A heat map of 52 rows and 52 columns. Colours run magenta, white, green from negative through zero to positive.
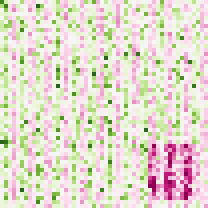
Stripes running up and down repeat 12 times from left to right. No single row or column stands out from its neighbours. An odd patch, lower than its surroundings, sits in the bottom right. The bottom right is the ninth with the lowest average.
